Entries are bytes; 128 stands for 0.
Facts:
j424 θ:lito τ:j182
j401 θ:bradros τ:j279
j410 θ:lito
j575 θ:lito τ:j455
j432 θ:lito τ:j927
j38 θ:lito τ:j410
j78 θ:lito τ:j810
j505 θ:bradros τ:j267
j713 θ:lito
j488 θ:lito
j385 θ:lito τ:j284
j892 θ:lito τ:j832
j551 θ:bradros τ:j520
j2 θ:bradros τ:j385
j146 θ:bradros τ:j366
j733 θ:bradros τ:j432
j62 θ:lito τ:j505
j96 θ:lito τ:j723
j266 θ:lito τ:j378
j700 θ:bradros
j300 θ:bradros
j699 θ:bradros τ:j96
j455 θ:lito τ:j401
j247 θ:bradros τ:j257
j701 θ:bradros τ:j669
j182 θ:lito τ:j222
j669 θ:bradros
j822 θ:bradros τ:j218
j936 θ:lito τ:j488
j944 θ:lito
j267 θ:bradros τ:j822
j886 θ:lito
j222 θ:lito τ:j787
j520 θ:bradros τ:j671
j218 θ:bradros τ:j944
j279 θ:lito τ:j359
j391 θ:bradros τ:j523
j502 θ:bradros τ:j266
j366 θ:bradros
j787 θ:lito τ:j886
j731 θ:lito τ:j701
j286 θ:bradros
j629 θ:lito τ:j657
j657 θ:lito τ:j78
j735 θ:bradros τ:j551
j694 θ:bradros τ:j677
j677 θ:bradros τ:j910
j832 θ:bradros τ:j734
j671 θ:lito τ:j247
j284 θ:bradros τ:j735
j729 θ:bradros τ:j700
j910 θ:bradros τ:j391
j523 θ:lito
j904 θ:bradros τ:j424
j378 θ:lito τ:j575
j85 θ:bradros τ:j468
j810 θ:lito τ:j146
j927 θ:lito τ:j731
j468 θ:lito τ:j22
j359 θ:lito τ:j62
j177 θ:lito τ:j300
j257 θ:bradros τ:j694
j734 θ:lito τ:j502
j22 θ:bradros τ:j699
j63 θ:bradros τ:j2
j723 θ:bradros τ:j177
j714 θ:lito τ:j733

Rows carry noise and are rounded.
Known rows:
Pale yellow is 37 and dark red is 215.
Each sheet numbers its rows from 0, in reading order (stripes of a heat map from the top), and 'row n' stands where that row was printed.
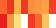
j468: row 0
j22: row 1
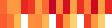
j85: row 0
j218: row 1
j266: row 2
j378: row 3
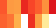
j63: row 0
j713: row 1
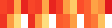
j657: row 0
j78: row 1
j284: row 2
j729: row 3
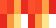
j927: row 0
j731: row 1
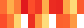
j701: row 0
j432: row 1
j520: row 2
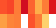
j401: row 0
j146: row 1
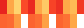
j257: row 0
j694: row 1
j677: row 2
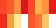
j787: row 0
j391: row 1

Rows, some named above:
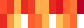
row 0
j432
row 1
j910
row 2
j505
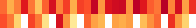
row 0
j701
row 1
j300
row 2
j96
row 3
j455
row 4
j62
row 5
j505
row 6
j266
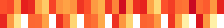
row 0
j731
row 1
j694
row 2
j723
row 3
j2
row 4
j266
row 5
j247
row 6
j944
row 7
j177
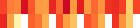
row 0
j523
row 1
j63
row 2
j575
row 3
j502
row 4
j385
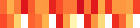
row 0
j701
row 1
j904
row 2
j886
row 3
j734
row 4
j699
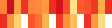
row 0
j266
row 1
j832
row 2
j671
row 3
j432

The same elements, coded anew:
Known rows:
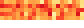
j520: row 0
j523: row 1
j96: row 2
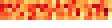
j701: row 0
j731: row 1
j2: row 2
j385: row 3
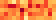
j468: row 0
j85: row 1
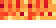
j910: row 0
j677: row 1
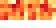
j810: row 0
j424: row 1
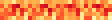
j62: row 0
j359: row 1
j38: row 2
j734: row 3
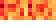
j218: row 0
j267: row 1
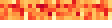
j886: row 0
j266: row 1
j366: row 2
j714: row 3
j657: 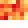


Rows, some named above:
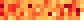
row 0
j267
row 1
j723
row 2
j385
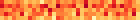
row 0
j735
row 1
j359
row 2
j401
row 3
j832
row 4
j284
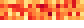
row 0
j432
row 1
j378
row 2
j694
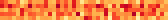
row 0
j22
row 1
j904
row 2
j910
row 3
j455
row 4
j266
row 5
j505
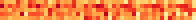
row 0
j300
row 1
j22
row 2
j904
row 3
j575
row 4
j523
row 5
j671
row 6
j432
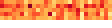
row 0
j551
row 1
j723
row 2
j944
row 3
j247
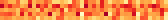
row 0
j699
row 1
j502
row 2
j177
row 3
j391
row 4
j523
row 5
j892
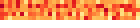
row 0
j677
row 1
j63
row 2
j257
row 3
j279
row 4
j927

